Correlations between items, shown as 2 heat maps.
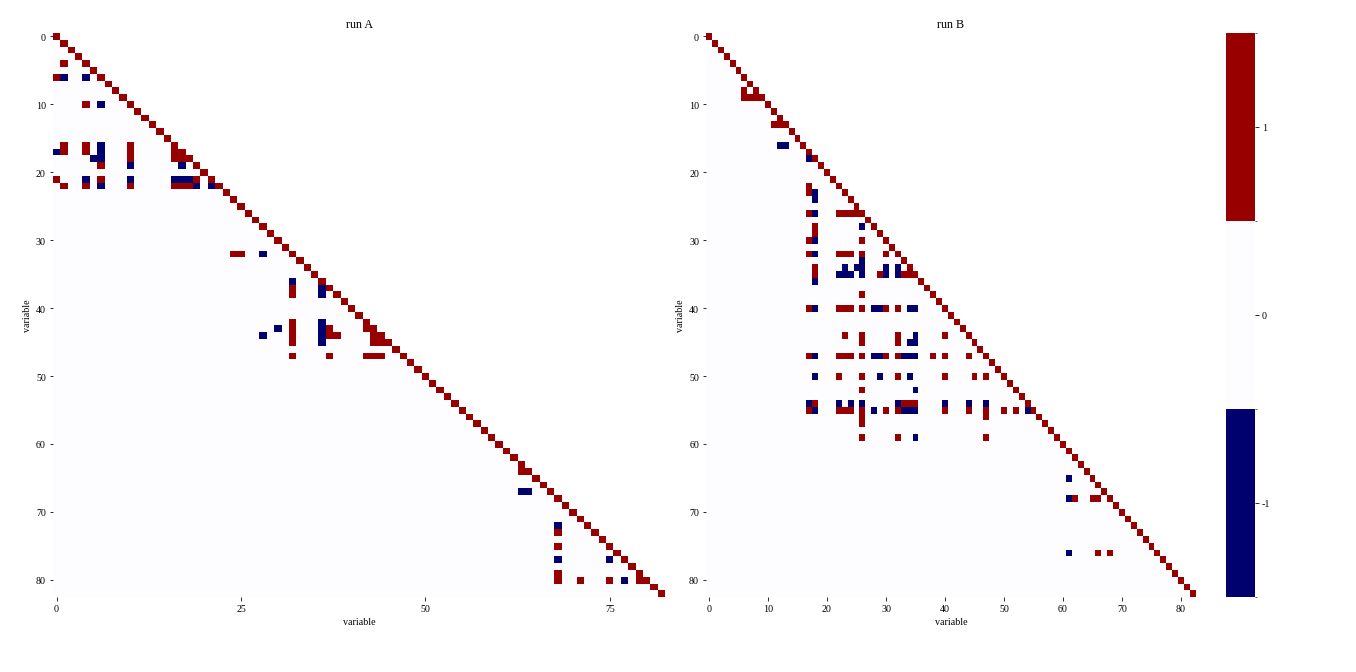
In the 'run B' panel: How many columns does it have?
83
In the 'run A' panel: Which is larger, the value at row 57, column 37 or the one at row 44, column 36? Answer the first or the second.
the first
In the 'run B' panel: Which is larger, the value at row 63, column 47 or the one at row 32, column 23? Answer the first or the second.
the second
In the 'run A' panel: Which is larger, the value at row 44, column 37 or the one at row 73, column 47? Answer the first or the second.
the first
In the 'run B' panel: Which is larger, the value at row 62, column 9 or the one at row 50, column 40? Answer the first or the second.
the second
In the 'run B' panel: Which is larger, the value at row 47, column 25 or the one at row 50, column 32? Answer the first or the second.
the second
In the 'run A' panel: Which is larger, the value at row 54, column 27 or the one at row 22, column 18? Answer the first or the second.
the second
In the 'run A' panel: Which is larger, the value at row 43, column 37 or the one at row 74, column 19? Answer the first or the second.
the first
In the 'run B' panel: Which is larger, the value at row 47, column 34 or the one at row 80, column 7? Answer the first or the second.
the second
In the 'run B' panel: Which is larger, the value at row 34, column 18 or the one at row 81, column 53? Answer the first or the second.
the first
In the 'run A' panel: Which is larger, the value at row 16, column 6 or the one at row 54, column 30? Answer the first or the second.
the second
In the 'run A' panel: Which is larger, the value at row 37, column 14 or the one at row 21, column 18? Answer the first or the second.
the first
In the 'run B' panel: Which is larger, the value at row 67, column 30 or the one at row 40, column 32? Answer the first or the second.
the second
